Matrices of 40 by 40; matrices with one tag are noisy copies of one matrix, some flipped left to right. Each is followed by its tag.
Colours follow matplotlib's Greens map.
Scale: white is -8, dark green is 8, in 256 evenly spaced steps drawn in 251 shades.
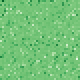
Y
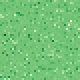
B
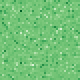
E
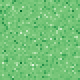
E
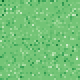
Y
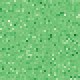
B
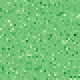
B
